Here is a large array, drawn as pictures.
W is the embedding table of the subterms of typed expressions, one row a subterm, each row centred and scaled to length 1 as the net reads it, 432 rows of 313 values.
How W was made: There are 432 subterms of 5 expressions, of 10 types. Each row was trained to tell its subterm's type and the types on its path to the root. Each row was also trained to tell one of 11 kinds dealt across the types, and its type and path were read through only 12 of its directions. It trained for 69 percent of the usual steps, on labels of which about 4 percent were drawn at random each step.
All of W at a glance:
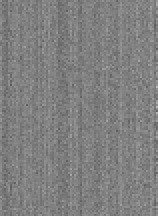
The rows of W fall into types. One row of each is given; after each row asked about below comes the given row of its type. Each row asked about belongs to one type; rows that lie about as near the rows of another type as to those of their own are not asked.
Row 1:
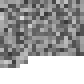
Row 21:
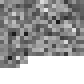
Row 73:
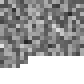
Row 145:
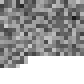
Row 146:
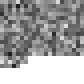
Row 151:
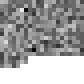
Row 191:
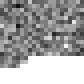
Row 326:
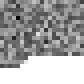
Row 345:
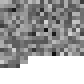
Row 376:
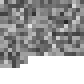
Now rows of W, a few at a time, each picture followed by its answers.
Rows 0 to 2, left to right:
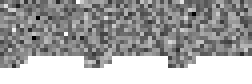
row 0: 376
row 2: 151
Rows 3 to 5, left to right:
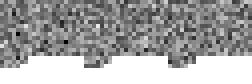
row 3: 73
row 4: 73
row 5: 191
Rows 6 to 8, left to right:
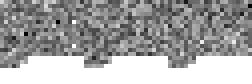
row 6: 151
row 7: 21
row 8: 345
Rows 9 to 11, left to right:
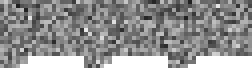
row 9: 345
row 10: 151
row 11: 1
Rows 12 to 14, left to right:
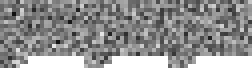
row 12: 1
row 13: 145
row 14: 146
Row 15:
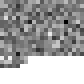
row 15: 73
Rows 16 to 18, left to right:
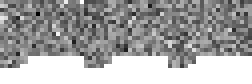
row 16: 73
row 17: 73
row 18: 145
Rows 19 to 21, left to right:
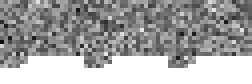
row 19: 21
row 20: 191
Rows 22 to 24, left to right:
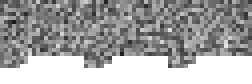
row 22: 73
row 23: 146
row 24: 73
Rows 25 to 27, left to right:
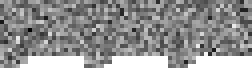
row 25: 21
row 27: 376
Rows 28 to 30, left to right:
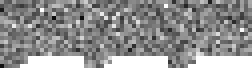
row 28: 1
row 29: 376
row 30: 376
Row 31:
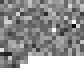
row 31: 326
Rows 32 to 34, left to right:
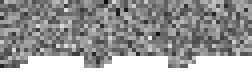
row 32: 1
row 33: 345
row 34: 146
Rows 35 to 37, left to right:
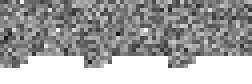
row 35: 376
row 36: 151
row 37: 73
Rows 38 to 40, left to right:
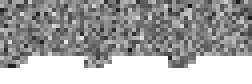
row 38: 191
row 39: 146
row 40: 345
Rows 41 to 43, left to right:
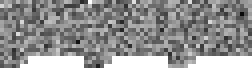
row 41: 1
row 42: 1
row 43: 151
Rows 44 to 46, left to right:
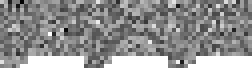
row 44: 146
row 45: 21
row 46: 1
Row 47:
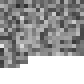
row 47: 73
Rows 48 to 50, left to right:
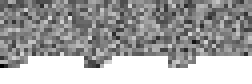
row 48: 73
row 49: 345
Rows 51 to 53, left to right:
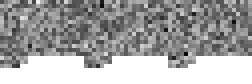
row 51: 21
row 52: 191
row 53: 73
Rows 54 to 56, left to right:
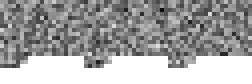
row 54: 326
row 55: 345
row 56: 345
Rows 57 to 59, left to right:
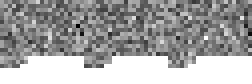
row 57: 376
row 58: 151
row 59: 345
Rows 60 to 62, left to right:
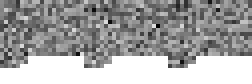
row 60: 326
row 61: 151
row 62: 1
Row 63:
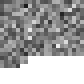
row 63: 21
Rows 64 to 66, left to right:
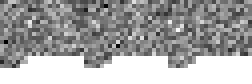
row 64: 21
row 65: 191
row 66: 191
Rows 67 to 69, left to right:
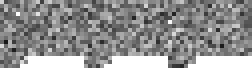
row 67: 21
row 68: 191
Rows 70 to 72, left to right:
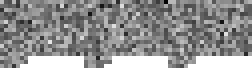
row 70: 191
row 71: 376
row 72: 191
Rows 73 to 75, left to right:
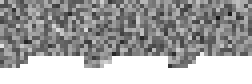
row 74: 191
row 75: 73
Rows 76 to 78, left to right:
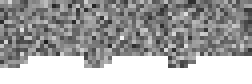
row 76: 21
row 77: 345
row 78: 376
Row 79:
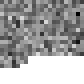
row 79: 145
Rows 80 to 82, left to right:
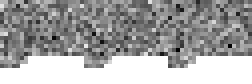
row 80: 146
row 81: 145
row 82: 151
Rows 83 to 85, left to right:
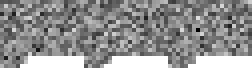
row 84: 191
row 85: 376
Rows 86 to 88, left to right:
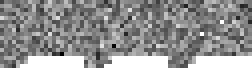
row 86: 345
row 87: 376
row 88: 21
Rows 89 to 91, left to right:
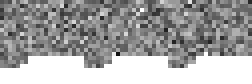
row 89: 191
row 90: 376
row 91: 345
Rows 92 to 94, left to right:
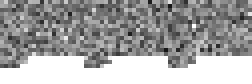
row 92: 345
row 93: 1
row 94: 73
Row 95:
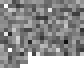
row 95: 376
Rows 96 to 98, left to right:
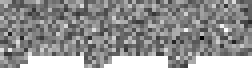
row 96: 376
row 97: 191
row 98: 21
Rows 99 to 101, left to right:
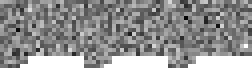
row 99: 1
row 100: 1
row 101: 376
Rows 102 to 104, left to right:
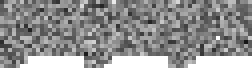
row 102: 1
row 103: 73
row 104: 345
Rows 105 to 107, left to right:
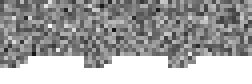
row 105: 191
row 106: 376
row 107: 146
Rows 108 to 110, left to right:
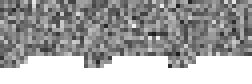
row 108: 151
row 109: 151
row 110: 146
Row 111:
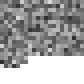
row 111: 376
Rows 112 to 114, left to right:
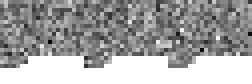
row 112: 1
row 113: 326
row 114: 145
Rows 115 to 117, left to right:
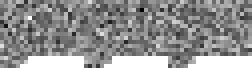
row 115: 191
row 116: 151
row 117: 326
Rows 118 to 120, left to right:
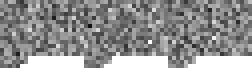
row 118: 73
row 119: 191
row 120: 345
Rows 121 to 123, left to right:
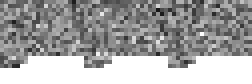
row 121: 73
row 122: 376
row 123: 376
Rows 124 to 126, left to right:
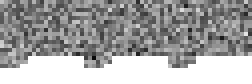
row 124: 151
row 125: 146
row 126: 73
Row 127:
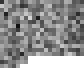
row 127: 345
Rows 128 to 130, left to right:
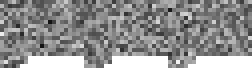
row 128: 73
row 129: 146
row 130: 345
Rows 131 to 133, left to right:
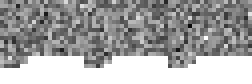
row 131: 21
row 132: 345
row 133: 151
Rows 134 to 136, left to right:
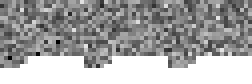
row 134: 145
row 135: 151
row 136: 151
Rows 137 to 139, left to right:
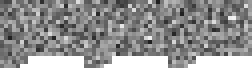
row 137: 145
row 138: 73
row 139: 151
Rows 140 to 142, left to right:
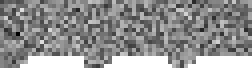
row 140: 326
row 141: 1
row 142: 376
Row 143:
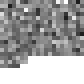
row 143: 21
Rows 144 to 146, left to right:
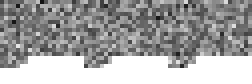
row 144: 326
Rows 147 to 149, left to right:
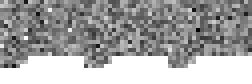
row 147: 345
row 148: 145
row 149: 345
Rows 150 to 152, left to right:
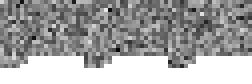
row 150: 146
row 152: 326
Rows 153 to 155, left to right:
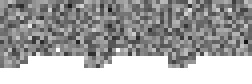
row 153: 376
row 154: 146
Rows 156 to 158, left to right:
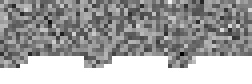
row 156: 145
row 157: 73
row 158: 146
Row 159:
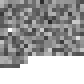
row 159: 1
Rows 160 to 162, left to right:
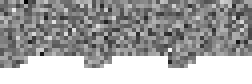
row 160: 376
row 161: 191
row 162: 191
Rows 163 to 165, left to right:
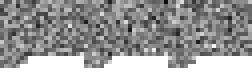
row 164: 21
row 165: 376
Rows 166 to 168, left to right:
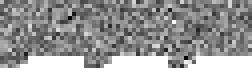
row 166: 21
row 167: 1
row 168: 191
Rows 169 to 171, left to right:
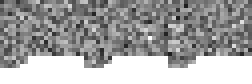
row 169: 345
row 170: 73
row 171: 191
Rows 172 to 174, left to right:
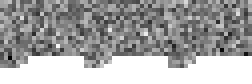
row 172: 345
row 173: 73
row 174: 146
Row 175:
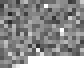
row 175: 73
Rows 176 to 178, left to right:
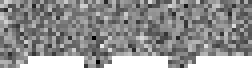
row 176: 1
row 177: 145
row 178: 191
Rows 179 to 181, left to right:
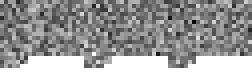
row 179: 73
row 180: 151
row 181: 191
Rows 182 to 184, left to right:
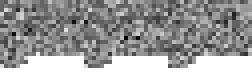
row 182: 1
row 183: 73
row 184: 145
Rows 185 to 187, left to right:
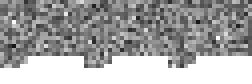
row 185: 146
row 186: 151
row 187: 73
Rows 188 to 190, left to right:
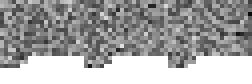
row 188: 326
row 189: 145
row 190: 345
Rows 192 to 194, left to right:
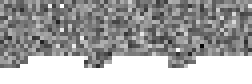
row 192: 145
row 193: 326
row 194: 1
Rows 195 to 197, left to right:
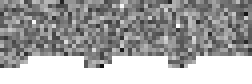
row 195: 146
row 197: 345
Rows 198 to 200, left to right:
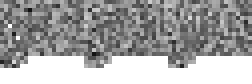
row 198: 21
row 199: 146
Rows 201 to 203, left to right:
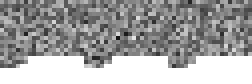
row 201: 1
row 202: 191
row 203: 345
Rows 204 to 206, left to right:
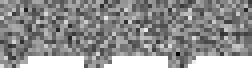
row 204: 146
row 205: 146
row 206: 345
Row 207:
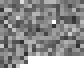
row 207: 151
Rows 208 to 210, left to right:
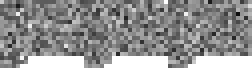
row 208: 1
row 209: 145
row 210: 145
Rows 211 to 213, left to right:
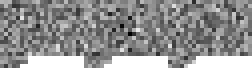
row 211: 376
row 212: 326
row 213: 191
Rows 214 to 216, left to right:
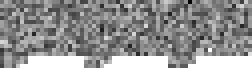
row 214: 151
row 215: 146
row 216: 146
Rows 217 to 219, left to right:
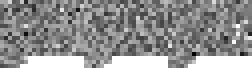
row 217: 1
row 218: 73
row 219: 191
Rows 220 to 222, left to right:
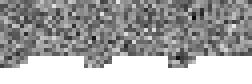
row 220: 326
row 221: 145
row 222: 326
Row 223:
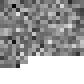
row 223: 21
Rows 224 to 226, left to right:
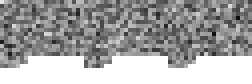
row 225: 1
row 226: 345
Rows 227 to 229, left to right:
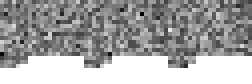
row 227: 191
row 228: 345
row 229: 21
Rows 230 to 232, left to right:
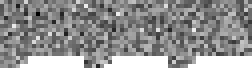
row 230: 191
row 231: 146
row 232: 73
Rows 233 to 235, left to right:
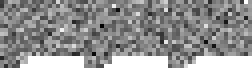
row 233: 21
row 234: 146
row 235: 145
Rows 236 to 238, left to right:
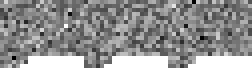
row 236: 191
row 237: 1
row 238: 376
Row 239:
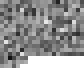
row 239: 146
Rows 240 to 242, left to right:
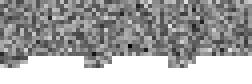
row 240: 191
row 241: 146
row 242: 146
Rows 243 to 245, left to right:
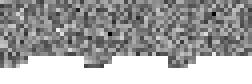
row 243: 151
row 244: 145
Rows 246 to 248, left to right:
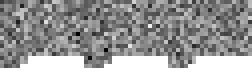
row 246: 345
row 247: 191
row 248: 376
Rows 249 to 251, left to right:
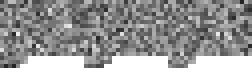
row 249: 1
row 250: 1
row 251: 21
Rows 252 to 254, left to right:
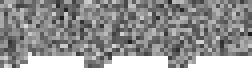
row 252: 376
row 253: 345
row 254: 146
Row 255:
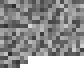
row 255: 145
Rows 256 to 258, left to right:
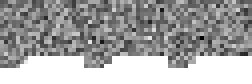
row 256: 73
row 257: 145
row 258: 21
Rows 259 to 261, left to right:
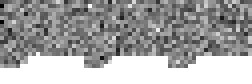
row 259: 21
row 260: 191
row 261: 145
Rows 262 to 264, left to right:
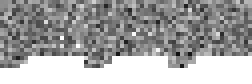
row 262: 326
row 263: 1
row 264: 146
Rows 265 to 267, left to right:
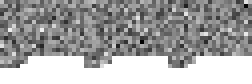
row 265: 73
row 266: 1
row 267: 345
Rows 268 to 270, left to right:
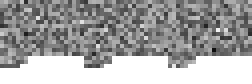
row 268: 1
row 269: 1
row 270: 326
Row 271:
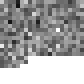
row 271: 151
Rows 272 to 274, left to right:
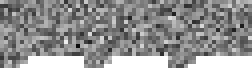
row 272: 151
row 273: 21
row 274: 191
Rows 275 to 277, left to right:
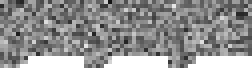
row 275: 345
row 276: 376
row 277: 73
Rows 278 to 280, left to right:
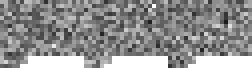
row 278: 326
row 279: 73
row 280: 151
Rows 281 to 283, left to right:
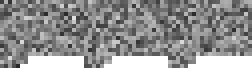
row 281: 146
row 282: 151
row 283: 73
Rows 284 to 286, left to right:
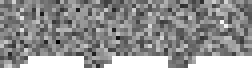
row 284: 145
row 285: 376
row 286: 21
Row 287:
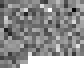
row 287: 326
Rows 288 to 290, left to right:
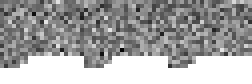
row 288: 345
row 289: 345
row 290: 73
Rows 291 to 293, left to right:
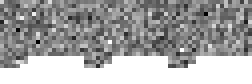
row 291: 326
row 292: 191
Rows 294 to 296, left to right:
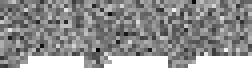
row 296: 326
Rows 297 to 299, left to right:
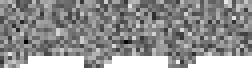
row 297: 151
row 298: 151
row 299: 145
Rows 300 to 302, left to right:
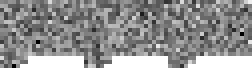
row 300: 1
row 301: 376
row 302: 191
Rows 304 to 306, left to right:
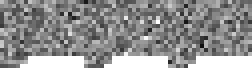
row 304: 326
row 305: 73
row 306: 326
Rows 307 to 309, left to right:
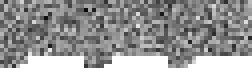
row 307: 21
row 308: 73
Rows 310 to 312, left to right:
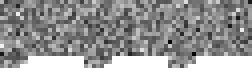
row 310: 326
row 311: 326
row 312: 146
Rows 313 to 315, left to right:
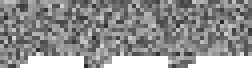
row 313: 345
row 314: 151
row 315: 73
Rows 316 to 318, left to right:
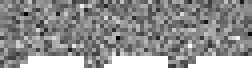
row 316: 326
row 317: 376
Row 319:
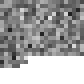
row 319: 376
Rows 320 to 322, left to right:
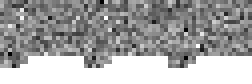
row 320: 376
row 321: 345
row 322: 1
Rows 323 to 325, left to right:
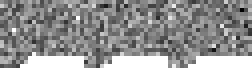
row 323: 73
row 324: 1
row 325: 376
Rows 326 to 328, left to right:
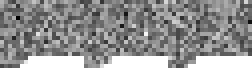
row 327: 145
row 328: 345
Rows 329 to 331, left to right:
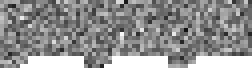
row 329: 145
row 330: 21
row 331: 21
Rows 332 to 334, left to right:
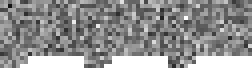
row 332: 146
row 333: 145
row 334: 151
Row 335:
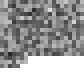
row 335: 326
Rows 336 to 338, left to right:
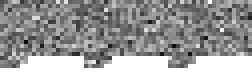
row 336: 21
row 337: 326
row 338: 1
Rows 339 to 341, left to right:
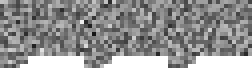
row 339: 1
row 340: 191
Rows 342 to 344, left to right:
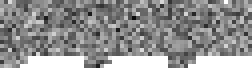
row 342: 376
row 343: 1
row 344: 326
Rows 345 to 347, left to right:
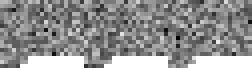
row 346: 326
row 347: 21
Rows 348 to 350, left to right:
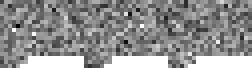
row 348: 151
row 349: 1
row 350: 191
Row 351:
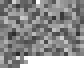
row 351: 21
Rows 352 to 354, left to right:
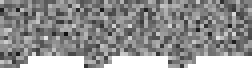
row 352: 1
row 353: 145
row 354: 191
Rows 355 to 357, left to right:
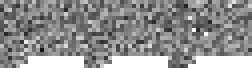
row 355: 191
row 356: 191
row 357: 326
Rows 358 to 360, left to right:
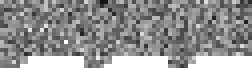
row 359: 345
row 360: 21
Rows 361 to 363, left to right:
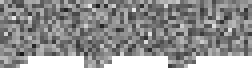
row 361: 73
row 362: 376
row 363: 1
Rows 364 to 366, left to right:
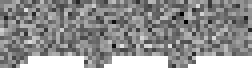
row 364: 191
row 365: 73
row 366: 145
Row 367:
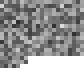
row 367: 146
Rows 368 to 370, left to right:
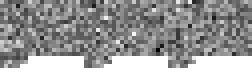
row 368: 326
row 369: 145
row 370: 376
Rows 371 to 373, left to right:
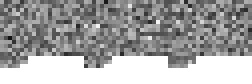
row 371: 21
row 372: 146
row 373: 191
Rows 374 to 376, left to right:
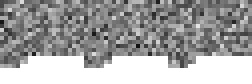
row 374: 21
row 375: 151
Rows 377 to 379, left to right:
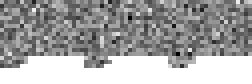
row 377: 73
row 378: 376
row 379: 146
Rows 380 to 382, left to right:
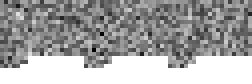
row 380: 376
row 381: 73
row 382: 146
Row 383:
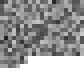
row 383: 21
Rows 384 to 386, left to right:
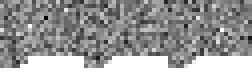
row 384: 145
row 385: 145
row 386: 345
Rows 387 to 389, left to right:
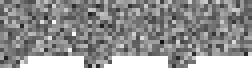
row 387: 21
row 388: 146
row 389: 21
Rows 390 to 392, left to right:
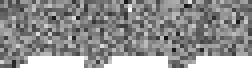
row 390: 1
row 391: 326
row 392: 345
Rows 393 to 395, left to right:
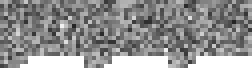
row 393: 151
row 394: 146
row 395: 376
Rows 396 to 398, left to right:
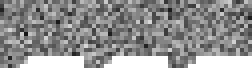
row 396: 191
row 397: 151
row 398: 191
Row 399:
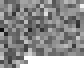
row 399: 326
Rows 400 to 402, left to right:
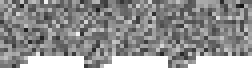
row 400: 376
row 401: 73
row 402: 326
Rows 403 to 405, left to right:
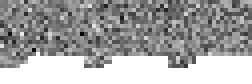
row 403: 145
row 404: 376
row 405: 1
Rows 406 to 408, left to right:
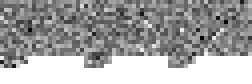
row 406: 1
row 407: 326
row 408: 145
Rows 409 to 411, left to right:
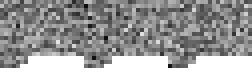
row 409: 1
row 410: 1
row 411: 345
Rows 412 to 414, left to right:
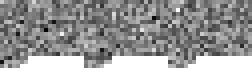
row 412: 326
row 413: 326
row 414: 345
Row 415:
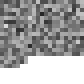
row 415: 73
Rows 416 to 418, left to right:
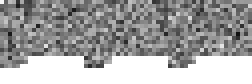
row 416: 376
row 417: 21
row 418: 376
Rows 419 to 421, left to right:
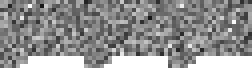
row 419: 151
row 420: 21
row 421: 145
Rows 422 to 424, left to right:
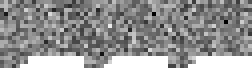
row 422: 191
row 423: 145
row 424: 376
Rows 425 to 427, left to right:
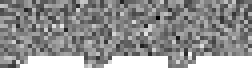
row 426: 73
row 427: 345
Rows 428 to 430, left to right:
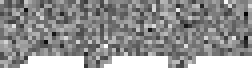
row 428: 73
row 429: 151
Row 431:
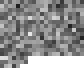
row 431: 146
